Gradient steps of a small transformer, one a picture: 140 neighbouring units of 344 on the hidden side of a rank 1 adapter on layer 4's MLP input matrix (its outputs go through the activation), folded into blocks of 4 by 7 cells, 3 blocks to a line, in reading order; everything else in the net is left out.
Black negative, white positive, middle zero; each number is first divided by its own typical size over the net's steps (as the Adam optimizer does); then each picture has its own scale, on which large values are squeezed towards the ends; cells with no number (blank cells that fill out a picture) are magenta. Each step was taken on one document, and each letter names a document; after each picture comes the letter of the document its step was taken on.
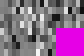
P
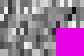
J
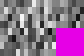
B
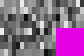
P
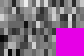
J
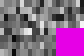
P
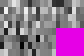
J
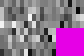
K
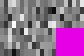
B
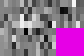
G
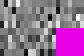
K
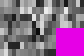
P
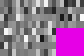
J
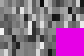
P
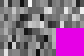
G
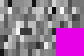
J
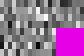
J
